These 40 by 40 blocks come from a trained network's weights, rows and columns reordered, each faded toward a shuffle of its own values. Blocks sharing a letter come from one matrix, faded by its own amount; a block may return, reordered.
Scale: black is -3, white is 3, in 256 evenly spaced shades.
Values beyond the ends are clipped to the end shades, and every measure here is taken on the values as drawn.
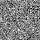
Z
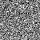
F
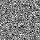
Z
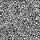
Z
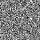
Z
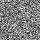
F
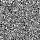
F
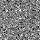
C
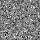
F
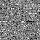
C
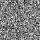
F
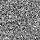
Z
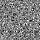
C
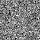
F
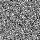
Z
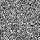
Z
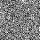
Z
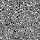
C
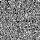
Z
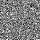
Z
